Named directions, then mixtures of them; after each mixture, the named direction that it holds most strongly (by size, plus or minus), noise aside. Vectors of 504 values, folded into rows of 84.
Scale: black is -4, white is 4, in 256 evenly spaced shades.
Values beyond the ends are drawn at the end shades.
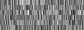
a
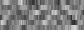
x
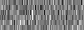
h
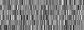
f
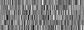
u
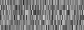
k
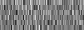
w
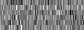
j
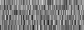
w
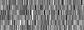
h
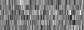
a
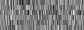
a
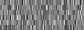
f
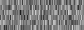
f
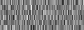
f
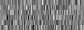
u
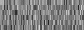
w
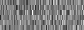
k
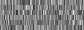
a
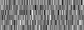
h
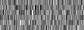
h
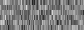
x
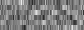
x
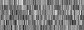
w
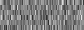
f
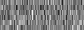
h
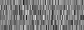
k
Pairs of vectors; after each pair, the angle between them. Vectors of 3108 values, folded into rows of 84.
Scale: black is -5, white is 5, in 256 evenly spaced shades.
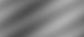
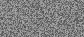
orthogonal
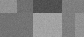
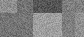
nearly parallel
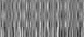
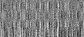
nearly parallel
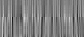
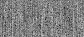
partly opposed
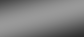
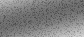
nearly opposite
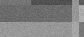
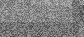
partly opposed
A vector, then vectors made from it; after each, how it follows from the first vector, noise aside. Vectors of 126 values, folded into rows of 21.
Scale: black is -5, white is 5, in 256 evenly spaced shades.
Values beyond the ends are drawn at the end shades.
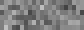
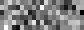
scaled up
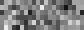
scaled up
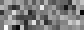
scaled up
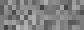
sign-scrambled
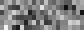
scaled up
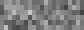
sign-scrambled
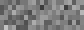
sign-scrambled
